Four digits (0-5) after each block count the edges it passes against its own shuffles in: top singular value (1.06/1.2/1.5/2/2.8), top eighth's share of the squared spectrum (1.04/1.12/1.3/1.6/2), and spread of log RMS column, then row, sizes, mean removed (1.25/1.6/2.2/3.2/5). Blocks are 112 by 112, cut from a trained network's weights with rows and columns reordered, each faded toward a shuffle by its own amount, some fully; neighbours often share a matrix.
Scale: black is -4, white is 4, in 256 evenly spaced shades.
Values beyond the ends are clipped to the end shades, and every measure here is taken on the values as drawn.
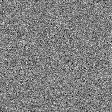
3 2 0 0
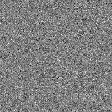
3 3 1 1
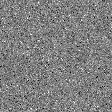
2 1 0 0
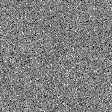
2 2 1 1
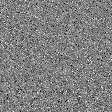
1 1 0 0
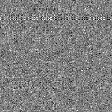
4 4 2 3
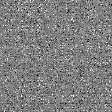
2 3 2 1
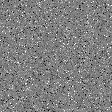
0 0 0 0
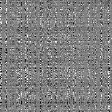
4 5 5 2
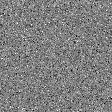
0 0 0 0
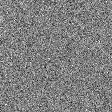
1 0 0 0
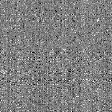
3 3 1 3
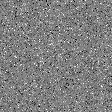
0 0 0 0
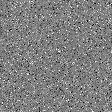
0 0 0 0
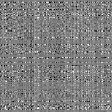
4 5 2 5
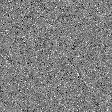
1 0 0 0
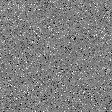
0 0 0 0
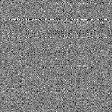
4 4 2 3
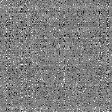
3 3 3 1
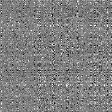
4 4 4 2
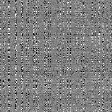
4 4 4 2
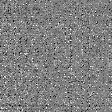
3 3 2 0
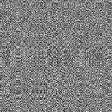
4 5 3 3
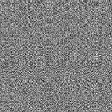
4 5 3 3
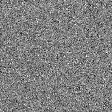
2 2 0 0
